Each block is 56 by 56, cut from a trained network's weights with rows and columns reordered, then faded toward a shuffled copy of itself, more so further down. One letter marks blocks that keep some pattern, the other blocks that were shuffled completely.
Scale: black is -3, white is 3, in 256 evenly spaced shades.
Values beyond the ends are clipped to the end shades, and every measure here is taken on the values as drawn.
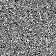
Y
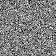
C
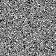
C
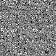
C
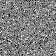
Y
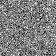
Y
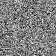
Y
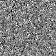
C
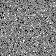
Y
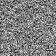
C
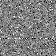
C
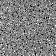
Y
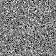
C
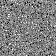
Y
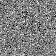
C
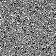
Y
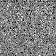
C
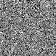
C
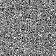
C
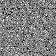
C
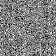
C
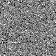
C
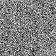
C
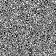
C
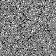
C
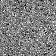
Y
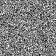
Y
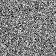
Y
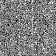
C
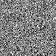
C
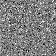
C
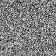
C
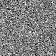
C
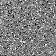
Y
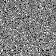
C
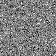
Y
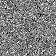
Y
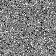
Y
